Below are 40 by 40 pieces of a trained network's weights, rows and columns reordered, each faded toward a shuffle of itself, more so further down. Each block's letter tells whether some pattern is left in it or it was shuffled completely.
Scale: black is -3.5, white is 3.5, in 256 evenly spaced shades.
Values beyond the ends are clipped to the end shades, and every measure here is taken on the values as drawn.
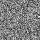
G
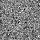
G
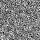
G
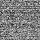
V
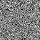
V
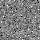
G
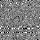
V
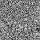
V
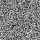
G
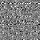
V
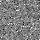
G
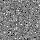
G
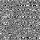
V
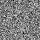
G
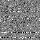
V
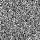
G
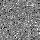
G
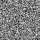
G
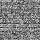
V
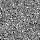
G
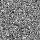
G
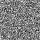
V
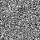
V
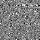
V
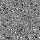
V
